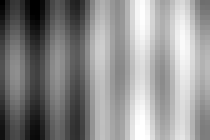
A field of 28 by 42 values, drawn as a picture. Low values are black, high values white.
Lone odd cells: none. Ninth with the lowest average: top left. Slope: up to the right. Stripes: upright, repeating 5 times.
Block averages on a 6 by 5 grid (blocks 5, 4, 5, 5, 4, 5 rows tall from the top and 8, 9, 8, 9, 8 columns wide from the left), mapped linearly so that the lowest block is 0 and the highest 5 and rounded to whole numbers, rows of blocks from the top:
0 1 3 5 4 / 1 2 4 5 5 / 2 2 4 4 5 / 2 2 4 4 5 / 1 2 4 5 4 / 0 1 4 5 4
